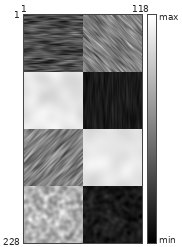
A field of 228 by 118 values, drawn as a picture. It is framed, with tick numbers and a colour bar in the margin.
The table splits into 4 rows of 2 panels. Panel 1,1: low, streaked across. Panel 1,2: middling, slanting down to the right. Panel 2,1: very high, smooth, faint in contrast. Panel 2,2: very low, streaked downward, faint in contrast. Panel 3,1: middling, slanting up to the right. Panel 3,2: very high, smooth, faint in contrast. Panel 4,1: high, blotchy. Panel 4,2: very low, blotchy, faint in contrast.
